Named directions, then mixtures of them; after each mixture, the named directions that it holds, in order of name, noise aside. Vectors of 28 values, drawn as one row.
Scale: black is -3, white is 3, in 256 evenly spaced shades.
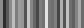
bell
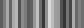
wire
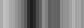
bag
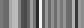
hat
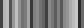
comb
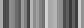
comb, wire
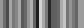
hat, wire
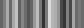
wire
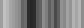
bag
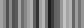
wire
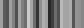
bell, wire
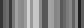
bag, comb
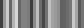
comb, wire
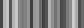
comb, wire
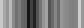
bag, comb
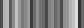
comb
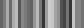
wire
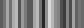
wire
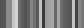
hat, wire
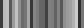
comb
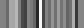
hat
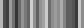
comb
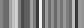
hat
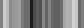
bag, comb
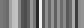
hat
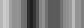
bag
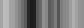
bag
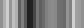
bag, wire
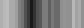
bag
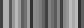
comb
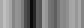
bag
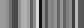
hat
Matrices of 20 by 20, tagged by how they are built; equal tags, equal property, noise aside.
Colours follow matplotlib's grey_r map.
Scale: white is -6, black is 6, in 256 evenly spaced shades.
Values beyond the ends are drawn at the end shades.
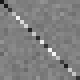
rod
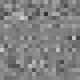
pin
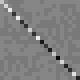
rod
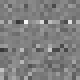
pin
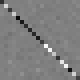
rod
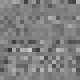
pin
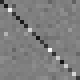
rod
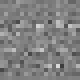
pin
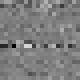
pin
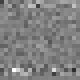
pin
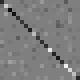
rod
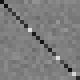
rod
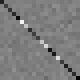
rod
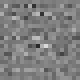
pin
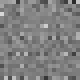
pin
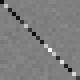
rod
